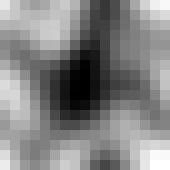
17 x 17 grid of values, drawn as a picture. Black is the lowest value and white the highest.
There are no regular stripes. No lone cell stands out from its neighbours. The centre is the ninth with the lowest average. There is no overall slope.
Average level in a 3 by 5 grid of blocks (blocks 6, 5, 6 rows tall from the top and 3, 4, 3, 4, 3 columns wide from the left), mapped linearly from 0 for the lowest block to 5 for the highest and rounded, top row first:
45235
52024
53345
